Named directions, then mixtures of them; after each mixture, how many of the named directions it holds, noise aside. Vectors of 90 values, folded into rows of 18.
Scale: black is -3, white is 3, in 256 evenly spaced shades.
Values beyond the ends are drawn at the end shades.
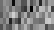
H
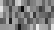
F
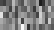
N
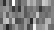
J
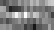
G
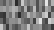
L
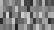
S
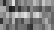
three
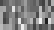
three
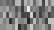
two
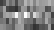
two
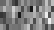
two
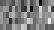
two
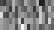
one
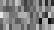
two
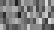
one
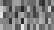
two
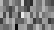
one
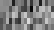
two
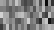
two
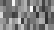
two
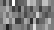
one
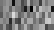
one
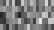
one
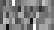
one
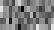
one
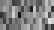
two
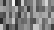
three
